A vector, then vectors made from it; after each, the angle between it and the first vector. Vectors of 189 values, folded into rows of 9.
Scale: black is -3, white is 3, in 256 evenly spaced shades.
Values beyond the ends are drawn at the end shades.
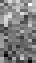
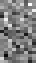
partly aligned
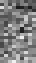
partly opposed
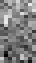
nearly parallel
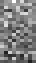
partly aligned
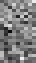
partly aligned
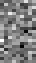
orthogonal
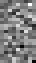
orthogonal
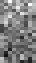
nearly parallel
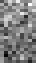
nearly parallel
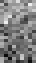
nearly parallel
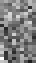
partly aligned
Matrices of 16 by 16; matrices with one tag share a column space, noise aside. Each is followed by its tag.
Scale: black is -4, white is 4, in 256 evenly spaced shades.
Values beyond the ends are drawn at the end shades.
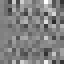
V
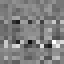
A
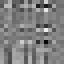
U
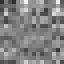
V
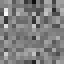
V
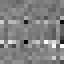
A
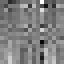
U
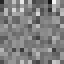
V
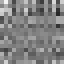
V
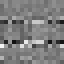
A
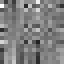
U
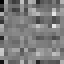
V
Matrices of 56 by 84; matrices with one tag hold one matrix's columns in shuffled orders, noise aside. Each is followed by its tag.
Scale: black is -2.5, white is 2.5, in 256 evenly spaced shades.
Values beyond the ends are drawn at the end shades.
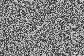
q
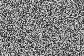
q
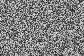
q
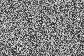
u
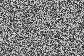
u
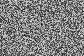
u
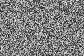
u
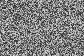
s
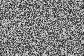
s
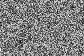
q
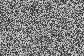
q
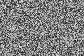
q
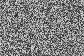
u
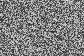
u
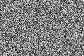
q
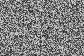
u
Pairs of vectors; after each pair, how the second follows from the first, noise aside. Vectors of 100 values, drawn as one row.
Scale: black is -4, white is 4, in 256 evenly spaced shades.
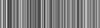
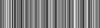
shuffled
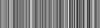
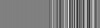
partly zeroed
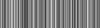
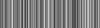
reversed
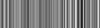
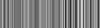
negated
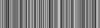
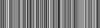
negated
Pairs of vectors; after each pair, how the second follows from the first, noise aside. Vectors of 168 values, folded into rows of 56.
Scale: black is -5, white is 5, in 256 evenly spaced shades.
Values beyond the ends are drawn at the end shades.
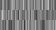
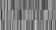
wrapped around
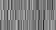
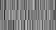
wrapped around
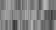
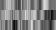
scaled up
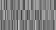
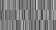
wrapped around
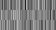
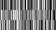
scaled up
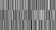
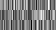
scaled up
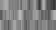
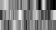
scaled up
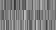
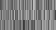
wrapped around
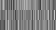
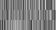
wrapped around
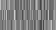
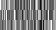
scaled up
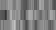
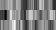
scaled up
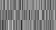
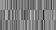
wrapped around
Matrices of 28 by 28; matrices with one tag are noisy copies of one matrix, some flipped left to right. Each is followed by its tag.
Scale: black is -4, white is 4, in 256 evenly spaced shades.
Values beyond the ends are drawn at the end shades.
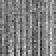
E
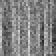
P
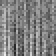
E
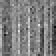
P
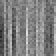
P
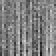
E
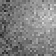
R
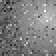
R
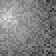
R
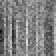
P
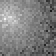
R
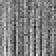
E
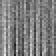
E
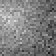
R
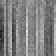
P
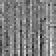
E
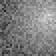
R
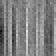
P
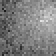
R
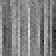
P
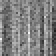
P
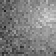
R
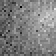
R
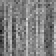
P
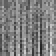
E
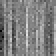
P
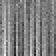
E
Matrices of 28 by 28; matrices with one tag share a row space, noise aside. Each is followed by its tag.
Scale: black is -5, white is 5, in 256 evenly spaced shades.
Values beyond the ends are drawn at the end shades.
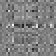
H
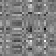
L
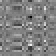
L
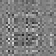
H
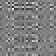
H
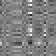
L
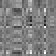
L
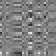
L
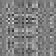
H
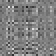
H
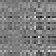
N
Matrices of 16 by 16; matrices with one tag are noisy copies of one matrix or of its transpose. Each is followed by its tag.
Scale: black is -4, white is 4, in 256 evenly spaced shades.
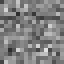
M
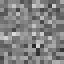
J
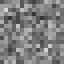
M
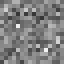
M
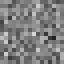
J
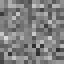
J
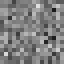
J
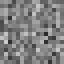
J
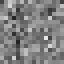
M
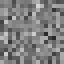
J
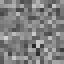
J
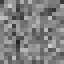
M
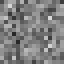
M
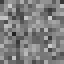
M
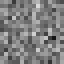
J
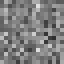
J
